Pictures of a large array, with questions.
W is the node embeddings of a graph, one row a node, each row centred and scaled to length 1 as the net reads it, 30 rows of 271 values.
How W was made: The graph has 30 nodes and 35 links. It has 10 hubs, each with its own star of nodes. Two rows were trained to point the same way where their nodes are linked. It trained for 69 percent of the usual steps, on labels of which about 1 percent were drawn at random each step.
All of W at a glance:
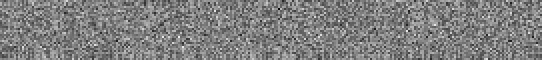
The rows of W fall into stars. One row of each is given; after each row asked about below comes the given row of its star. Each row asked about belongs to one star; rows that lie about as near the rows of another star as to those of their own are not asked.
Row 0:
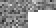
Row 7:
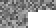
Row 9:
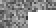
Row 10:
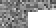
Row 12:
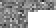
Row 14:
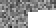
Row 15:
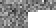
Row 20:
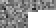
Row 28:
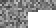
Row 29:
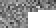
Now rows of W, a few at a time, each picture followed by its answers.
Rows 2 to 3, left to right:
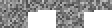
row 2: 15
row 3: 20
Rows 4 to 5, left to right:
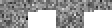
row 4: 9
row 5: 10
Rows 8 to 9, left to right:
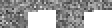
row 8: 12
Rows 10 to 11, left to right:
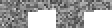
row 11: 12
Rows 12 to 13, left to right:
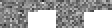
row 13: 0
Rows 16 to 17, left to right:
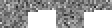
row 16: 15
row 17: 7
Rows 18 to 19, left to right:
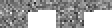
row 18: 0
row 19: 12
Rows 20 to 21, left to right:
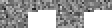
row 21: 29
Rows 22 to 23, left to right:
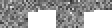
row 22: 7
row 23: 14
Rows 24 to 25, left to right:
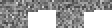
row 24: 28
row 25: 14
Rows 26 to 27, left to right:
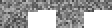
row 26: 10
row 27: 29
